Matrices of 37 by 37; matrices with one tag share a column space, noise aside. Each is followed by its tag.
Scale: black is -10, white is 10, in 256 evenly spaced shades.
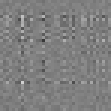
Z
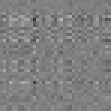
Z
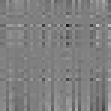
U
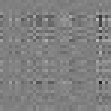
Z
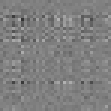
Z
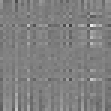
U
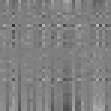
U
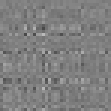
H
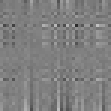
U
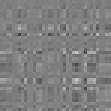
H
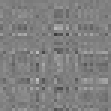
H
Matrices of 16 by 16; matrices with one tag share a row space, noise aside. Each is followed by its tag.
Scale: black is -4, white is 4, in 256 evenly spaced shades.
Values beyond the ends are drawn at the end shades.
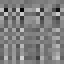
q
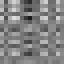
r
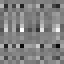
q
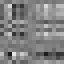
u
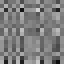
q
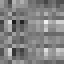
u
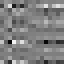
u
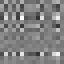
q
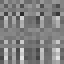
q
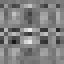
r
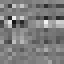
u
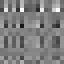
q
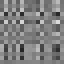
q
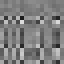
q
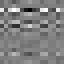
r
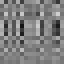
q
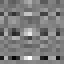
r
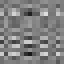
r
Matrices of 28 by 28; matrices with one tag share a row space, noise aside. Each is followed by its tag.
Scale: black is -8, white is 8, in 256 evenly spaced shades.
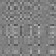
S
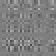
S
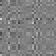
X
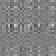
S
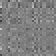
X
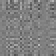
S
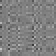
X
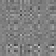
S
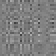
S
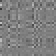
X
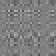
S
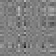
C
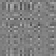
S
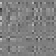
X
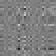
C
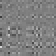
X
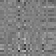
C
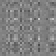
S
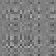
S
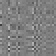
X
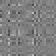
X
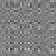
S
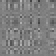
S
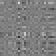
C
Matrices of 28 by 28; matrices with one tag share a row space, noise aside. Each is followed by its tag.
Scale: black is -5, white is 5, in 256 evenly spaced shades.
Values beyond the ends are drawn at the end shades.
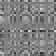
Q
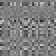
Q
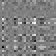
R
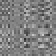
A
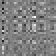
R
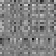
Q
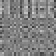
Q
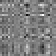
A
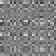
Q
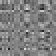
A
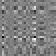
R
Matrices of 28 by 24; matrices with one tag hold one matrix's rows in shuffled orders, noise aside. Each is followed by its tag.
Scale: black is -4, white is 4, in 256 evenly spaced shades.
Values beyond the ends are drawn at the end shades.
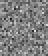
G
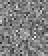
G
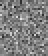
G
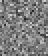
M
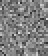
M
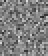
M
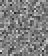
G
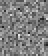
M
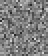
G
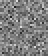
G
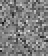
M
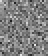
G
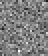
M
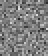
M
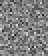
G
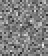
G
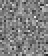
M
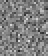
M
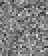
M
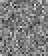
G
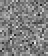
G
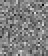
G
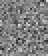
M
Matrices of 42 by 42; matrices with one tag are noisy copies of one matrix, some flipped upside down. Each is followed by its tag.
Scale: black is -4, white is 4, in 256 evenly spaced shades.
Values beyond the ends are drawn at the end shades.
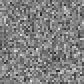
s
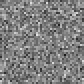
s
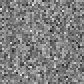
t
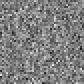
t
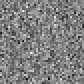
t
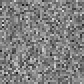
t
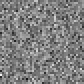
t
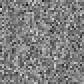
t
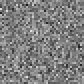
t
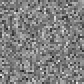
t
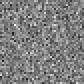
t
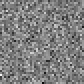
t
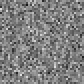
t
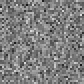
t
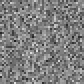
t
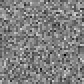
s
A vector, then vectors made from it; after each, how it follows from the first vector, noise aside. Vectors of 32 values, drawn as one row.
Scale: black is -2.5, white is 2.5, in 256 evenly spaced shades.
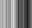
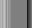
partly zeroed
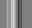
partly zeroed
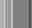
partly zeroed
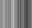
shrunk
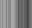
shrunk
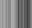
shrunk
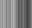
shrunk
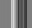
partly zeroed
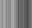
shrunk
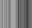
shrunk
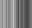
shrunk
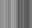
shrunk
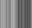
shrunk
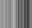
shrunk
